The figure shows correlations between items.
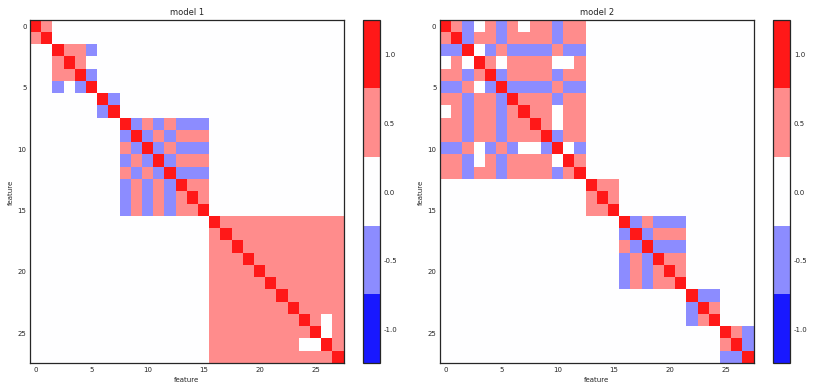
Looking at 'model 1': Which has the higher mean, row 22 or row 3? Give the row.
22
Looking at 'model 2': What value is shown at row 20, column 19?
0.5
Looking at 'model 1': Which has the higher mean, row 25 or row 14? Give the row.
25
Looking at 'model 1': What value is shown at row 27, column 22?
0.5
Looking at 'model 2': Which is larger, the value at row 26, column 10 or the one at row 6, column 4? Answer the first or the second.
the second
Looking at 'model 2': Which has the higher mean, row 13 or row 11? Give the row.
11
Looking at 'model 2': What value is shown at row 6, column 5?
-0.5
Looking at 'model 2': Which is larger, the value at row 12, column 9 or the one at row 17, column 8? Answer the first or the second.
the first
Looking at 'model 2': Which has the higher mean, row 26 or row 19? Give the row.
19
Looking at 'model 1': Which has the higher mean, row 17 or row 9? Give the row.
17
